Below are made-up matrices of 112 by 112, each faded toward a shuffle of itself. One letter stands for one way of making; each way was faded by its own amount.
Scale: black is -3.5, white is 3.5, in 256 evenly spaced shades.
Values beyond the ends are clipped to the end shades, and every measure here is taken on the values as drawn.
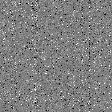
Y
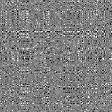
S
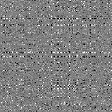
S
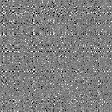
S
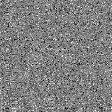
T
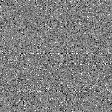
T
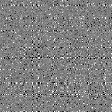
S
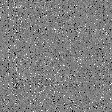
Y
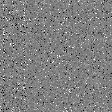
Y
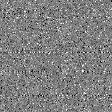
T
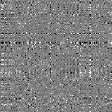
S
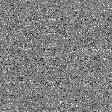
T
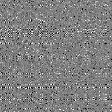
S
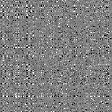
S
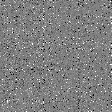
Y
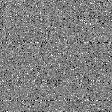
T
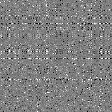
S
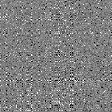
S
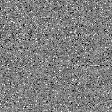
T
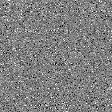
T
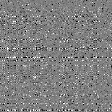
S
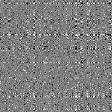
S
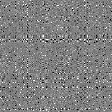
S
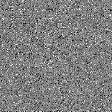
T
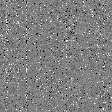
Y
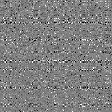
S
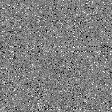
T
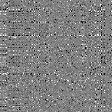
S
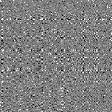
S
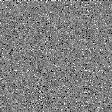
T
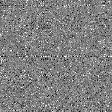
T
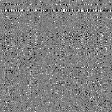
S
